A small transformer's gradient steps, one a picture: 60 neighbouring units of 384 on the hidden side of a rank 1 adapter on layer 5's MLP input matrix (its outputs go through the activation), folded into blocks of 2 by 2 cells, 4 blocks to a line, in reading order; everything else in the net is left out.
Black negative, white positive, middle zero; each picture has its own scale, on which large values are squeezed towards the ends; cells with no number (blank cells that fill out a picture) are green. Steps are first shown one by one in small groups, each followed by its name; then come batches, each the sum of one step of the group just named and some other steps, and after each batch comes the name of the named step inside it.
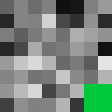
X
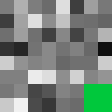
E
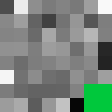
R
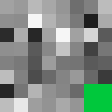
R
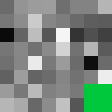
R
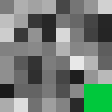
R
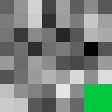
E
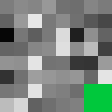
E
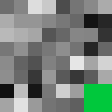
R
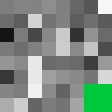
E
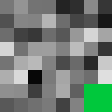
X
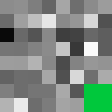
E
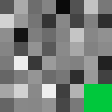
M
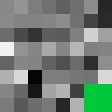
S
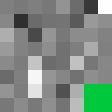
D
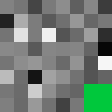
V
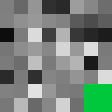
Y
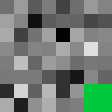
M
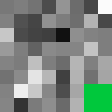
D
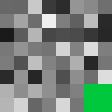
Y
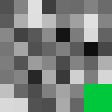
V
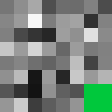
S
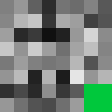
S
